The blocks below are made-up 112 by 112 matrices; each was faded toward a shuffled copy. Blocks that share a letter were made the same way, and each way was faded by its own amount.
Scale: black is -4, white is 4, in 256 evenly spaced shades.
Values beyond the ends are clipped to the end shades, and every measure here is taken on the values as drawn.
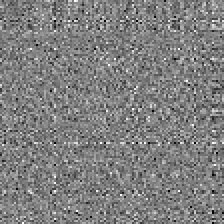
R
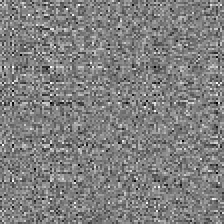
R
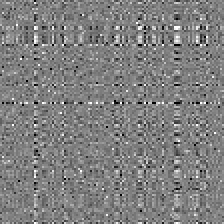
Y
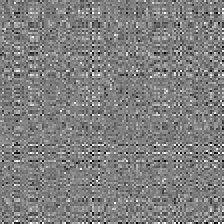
Y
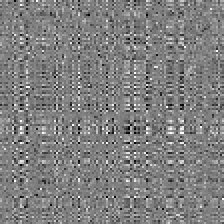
Y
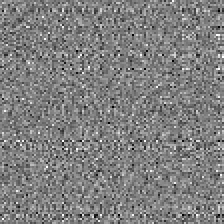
R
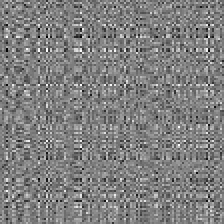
Y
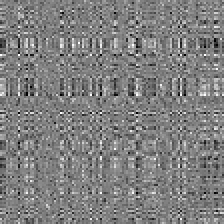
Y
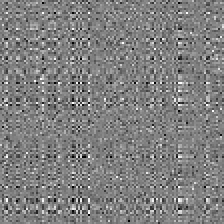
Y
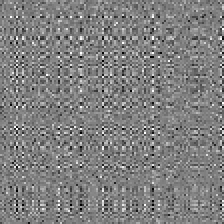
Y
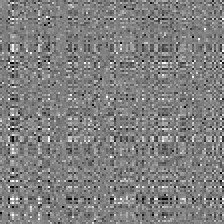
Y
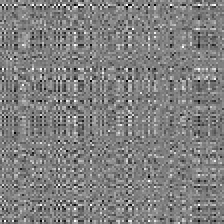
Y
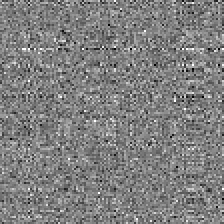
R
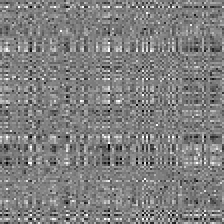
Y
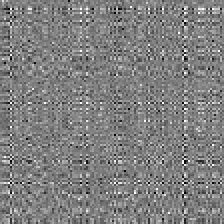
Y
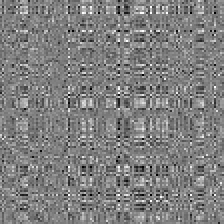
Y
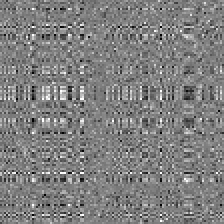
Y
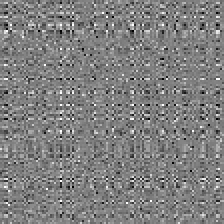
Y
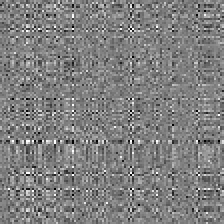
Y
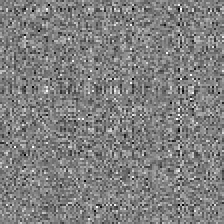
R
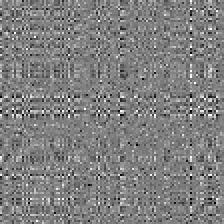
Y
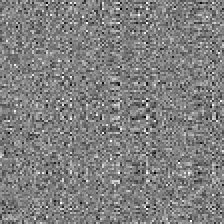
R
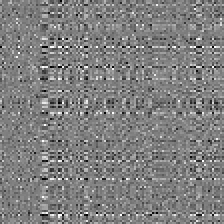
Y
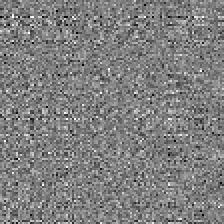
R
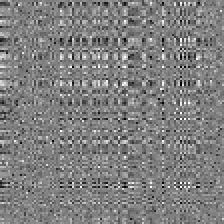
Y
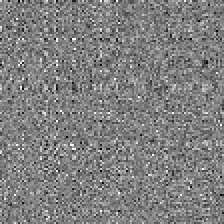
R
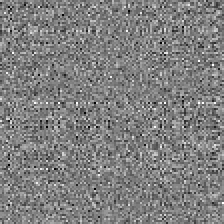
R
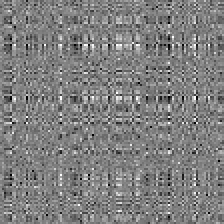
Y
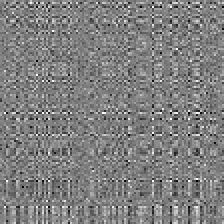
Y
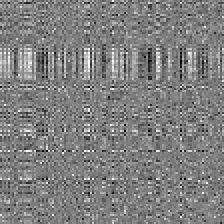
Y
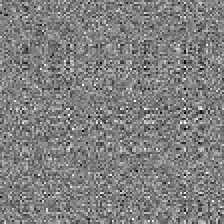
R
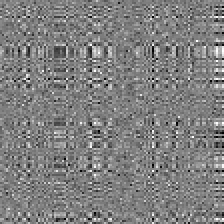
Y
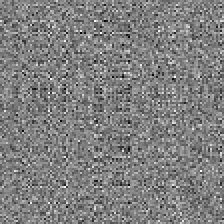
R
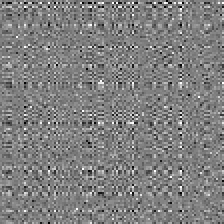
Y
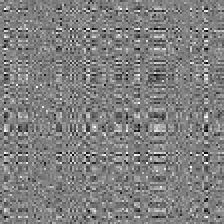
Y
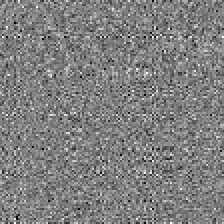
R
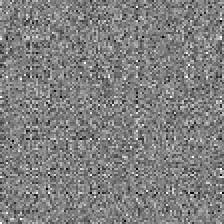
R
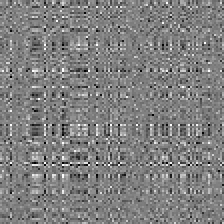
Y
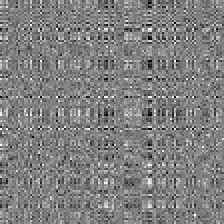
Y
